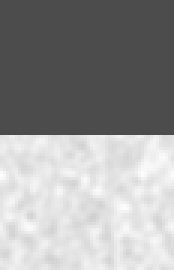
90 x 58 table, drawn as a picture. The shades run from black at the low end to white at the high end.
It is made of 2 by 1 panels. Panel 1,1: low, flat. Panel 2,1: very high, blotchy, faint in contrast.
